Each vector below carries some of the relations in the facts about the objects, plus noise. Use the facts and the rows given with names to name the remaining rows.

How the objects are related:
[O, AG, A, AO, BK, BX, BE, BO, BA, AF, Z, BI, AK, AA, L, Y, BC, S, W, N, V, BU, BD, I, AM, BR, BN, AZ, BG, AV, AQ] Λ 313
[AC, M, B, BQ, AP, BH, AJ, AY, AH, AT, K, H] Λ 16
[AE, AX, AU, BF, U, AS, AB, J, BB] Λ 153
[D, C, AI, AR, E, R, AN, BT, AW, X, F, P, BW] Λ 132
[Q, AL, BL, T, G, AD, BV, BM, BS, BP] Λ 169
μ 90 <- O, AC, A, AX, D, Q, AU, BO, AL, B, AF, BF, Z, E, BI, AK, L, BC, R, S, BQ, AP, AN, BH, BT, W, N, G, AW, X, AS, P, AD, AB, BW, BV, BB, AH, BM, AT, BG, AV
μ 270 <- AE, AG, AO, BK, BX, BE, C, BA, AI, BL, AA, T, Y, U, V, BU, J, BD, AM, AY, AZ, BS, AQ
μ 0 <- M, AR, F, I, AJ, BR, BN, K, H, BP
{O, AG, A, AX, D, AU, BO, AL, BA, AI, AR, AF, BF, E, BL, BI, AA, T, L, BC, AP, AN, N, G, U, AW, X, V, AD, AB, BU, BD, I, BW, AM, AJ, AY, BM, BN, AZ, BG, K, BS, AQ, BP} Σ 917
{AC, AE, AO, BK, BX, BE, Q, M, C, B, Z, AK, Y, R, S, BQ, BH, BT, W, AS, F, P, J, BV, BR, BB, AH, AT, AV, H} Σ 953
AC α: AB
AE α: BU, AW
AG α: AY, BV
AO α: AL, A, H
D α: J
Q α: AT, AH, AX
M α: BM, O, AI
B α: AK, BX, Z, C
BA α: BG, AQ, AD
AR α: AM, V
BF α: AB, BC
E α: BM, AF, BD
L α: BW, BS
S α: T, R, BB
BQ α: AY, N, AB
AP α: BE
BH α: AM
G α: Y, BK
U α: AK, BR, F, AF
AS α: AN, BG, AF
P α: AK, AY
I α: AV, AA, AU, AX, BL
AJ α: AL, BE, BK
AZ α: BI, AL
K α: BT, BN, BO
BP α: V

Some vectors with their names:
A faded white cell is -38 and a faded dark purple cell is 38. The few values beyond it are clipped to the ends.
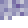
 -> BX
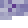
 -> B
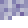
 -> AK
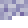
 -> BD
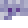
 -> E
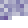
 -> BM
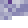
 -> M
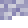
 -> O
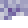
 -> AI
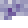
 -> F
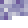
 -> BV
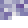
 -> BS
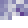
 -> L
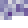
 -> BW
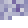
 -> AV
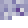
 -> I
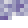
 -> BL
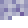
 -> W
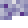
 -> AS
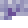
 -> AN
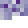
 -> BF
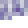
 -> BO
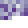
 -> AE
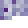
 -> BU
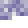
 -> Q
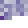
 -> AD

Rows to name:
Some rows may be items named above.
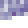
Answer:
H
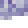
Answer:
AJ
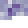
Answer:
C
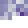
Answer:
L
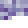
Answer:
AW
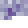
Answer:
F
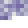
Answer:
BL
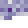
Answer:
R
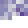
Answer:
L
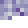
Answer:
AG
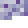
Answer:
AX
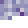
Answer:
AG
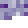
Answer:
J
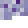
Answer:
AB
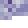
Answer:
M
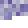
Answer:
BH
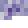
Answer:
P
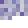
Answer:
BE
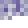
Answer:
BC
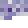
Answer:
R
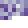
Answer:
AE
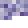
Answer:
U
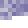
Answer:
AY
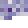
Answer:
R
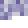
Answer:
AL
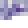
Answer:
BT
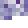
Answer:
BB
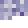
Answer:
A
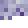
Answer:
BA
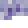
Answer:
X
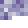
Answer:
BV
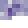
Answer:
C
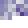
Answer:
L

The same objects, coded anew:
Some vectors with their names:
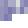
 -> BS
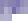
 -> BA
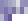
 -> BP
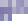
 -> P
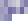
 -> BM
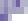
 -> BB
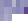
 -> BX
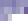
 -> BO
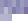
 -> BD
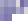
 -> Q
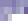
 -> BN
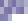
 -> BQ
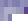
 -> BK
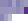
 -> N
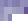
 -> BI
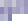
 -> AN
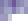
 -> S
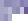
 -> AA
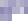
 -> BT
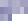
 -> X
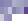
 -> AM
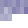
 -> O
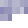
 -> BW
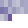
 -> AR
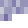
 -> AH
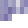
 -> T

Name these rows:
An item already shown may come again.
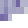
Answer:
BB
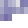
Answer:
BL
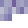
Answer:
H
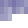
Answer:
L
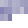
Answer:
X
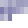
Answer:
E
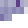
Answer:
AS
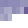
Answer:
BU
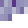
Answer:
AJ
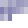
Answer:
E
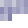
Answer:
AN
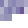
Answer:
B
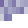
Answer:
BH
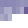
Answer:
BU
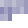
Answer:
AI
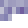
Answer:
AY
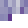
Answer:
AL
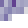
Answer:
K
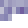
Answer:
AY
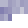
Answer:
D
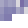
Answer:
Q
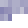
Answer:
X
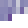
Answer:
G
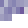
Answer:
B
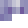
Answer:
BV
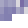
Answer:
Q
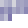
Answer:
F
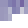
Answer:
I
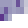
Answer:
BF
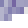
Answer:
M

